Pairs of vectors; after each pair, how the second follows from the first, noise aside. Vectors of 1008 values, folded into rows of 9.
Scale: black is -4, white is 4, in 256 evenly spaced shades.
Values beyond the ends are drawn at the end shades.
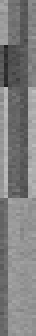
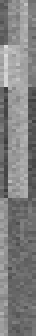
negated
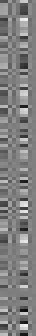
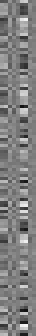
copied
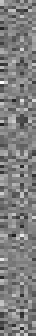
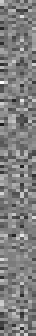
copied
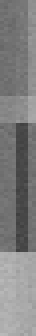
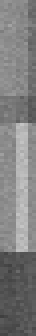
negated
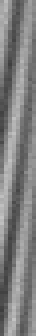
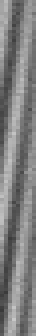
copied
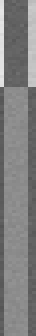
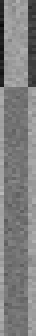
negated
